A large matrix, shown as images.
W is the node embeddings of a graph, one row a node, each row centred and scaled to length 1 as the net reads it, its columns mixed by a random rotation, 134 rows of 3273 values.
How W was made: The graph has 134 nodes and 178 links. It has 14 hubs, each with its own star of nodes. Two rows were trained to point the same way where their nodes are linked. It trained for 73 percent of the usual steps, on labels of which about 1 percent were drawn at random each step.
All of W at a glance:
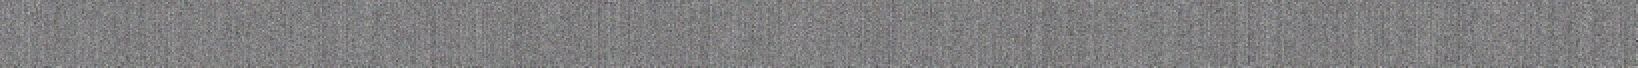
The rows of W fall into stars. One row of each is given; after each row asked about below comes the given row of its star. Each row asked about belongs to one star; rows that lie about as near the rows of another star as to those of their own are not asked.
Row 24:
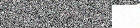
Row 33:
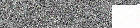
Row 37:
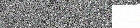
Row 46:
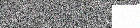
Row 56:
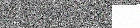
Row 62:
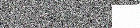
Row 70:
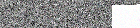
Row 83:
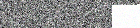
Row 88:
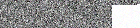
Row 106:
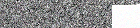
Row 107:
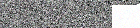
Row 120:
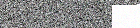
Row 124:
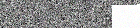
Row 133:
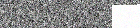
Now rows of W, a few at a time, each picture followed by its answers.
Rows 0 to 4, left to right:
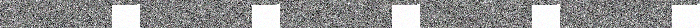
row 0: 107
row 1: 62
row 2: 83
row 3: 106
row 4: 124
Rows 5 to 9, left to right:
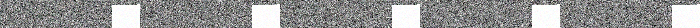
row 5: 107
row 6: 124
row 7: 88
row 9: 70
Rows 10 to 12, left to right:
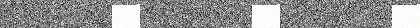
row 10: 56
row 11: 56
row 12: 88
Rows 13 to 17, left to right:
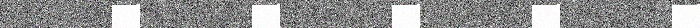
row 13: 107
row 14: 83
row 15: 106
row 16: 33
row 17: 24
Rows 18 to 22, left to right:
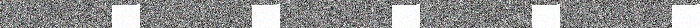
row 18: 124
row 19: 62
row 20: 107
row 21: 37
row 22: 33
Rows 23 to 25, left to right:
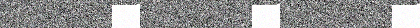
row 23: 37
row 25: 37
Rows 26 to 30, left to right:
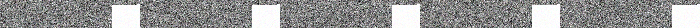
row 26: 107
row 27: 24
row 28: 46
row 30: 124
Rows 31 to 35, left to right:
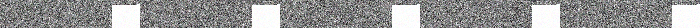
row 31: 107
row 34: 120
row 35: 56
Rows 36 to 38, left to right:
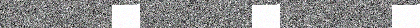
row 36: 24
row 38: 37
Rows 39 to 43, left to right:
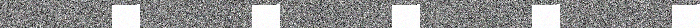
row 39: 88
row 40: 33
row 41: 133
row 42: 62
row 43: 70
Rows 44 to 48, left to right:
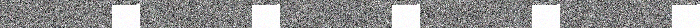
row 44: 46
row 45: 106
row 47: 107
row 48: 133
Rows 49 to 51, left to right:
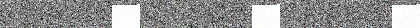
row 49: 107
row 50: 120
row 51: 70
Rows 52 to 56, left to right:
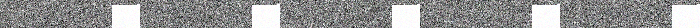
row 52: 88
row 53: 46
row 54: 120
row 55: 24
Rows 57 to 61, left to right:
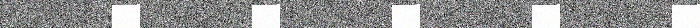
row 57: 124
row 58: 24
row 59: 33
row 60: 120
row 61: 70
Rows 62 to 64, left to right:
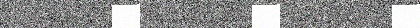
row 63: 120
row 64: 70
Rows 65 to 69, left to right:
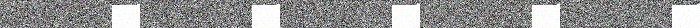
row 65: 37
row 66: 56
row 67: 46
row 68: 37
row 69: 24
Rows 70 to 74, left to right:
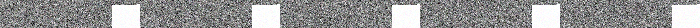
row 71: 83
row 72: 46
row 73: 124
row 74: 120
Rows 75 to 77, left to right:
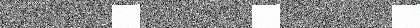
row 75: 37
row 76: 88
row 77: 88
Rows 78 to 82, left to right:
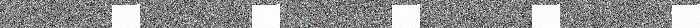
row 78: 37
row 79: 33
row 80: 88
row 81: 62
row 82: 46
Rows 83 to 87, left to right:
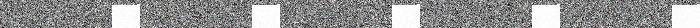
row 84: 120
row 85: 56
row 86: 83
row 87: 37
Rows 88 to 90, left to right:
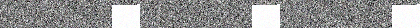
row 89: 133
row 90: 33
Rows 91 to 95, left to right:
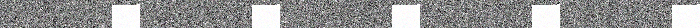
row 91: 24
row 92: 70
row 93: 83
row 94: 62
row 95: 70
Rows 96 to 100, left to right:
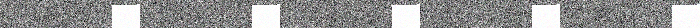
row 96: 88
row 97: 107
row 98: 62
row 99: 33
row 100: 46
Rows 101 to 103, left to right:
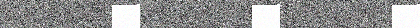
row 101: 120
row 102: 107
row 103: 24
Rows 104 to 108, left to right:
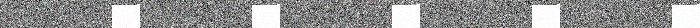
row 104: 88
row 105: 33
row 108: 62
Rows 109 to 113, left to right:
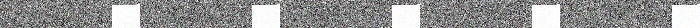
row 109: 24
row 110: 106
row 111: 88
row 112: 70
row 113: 124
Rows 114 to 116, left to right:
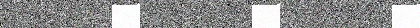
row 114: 24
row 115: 83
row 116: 83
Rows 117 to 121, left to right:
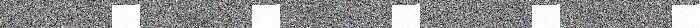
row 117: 33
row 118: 24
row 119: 46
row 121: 46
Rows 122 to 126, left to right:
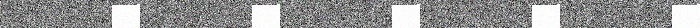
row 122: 83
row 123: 37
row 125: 33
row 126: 83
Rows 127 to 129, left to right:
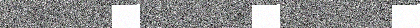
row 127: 106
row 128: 56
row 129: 107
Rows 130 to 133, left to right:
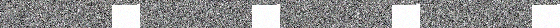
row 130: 37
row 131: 46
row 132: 46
